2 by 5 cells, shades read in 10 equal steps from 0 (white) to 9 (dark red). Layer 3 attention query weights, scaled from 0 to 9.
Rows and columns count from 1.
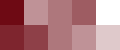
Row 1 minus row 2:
1 -3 0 2 -2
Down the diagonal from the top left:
9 7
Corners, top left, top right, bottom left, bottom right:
9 0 8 2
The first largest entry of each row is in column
1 1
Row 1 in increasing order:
0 4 5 6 9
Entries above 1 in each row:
4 5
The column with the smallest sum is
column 5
